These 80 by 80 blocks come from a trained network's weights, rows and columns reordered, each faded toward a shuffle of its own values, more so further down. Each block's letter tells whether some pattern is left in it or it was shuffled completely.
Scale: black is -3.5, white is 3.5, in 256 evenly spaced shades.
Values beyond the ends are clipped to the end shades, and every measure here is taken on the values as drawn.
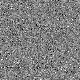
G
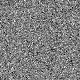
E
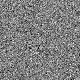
G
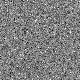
E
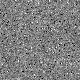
E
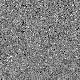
G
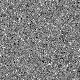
E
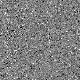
G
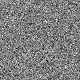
G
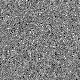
E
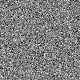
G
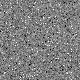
E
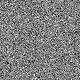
E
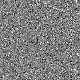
G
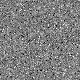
E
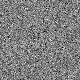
E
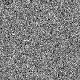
G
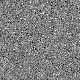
G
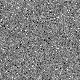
E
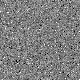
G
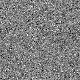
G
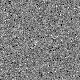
E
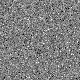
E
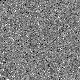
E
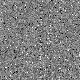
G
